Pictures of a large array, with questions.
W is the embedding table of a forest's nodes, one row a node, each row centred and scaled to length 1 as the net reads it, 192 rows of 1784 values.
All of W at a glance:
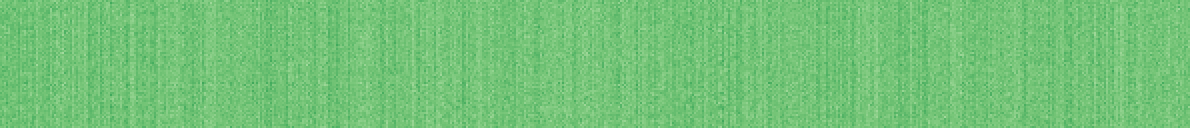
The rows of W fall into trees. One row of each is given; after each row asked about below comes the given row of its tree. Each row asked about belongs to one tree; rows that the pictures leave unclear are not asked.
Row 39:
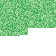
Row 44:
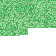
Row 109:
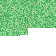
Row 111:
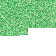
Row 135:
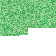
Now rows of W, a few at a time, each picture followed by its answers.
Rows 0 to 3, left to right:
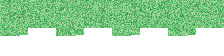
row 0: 135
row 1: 44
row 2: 135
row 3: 39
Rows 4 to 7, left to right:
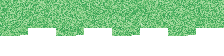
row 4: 44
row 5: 39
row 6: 135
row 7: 44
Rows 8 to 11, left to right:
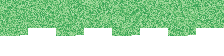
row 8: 109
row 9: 39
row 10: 135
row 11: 39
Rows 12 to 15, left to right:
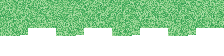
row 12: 109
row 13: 109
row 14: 109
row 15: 109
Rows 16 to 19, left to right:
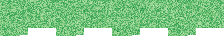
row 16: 135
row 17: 111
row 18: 44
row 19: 39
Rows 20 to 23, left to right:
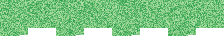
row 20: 135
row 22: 135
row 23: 44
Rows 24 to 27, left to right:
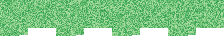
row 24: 135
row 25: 44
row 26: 109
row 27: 111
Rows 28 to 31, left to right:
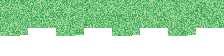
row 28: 109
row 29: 44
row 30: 109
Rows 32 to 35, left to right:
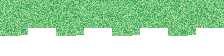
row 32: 39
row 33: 109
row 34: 109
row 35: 135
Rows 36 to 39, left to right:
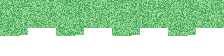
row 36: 39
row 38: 135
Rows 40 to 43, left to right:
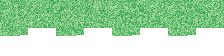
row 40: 39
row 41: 44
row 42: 135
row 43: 135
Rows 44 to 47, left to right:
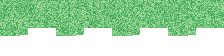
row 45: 39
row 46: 39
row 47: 109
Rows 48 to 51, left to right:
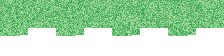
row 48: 109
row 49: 109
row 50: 44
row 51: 135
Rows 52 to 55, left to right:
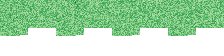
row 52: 109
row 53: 39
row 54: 135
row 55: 135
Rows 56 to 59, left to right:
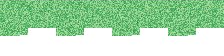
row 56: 39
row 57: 109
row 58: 39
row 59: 44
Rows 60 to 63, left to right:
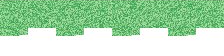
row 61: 44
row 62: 39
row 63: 44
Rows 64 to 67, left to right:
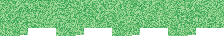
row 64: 111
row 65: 135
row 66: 39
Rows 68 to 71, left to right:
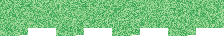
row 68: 39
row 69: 39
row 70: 44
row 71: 135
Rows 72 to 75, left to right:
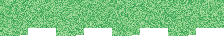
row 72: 109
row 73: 109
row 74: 39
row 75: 109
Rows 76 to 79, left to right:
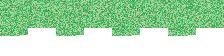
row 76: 44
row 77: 135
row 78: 39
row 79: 39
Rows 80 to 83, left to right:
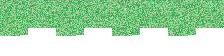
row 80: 109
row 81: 109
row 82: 44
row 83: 44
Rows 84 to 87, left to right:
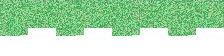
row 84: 39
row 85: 39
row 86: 111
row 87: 135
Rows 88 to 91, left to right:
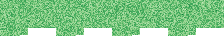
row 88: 39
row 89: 39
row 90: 44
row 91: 39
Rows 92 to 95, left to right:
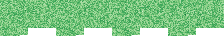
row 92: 135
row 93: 135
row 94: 135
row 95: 44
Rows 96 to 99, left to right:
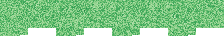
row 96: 109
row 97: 44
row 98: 44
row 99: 111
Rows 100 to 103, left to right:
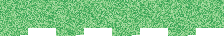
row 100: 109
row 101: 135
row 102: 135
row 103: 39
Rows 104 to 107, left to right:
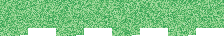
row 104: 109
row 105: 109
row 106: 135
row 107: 109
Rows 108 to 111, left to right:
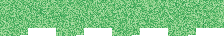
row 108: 109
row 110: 39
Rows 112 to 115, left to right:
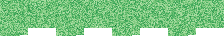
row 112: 135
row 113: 109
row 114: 109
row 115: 44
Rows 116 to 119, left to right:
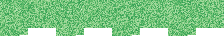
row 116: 135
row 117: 109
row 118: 44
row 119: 135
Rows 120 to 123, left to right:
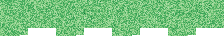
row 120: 135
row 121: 111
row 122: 109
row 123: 135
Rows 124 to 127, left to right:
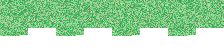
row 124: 135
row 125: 135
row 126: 39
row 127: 39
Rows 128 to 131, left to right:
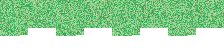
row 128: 39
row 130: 109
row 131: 135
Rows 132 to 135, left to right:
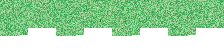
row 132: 39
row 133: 111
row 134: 109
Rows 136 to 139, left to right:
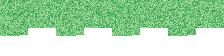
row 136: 135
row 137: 109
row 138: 109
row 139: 44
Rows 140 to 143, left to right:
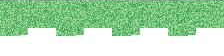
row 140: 44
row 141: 39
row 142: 44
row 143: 111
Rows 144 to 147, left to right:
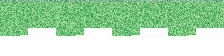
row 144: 109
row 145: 135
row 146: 135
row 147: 111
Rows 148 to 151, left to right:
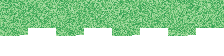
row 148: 135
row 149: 135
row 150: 135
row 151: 39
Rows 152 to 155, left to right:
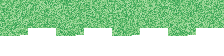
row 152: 44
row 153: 135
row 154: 39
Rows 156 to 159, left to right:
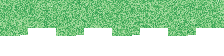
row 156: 44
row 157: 109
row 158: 111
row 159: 44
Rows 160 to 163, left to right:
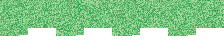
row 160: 44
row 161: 39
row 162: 109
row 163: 44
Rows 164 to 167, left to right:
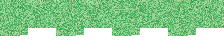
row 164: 39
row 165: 39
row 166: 135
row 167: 109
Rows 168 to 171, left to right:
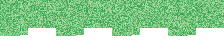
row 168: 109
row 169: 44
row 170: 39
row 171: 135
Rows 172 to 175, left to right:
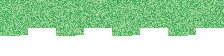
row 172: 109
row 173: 135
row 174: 109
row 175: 39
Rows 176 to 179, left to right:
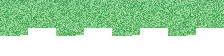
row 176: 109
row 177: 135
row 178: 39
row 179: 44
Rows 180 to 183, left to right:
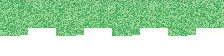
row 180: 39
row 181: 44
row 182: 44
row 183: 135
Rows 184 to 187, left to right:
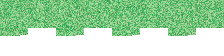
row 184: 44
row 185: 39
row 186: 44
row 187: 135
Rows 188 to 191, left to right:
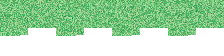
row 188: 109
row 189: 39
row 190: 39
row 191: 135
